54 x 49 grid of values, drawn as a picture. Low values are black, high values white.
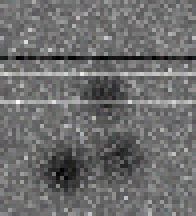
The ninth with the lowest average is the bottom middle. Rows 15, 19 and 26 stand out from the rest. A few values lie far out on both sides of the bulk. There are three dips. Overall the values sit about 40% of the way up the scale.
